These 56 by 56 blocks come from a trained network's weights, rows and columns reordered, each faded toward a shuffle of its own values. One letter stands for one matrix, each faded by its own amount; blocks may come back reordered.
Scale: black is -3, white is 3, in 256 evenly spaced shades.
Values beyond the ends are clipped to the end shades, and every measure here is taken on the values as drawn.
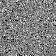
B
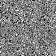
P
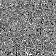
B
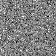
P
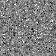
P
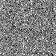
P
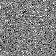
B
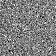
P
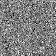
P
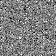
P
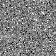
P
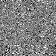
B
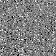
B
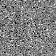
P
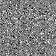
B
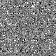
B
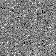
P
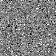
B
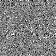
B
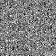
P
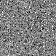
P
